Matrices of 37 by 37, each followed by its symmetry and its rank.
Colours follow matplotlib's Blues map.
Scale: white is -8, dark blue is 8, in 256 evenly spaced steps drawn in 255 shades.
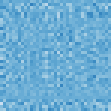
neither, rank five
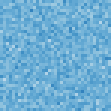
neither, full rank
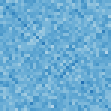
symmetric, full rank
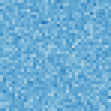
neither, full rank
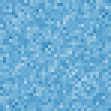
symmetric, full rank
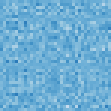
neither, rank five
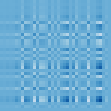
symmetric, rank one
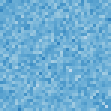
symmetric, full rank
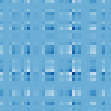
symmetric, rank one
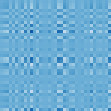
symmetric, rank one
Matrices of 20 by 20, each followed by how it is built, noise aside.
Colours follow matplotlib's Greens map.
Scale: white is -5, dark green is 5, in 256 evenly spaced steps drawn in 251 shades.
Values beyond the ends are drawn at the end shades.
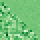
lower triangular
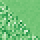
lower triangular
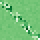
banded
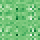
low rank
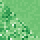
lower triangular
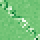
banded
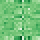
low rank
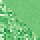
lower triangular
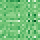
low rank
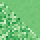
lower triangular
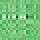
low rank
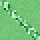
banded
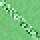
banded
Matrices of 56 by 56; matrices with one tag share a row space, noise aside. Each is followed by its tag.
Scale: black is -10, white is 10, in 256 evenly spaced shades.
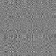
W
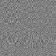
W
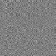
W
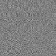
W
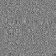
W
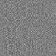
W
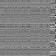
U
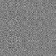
W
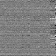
U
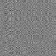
W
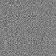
W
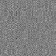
W
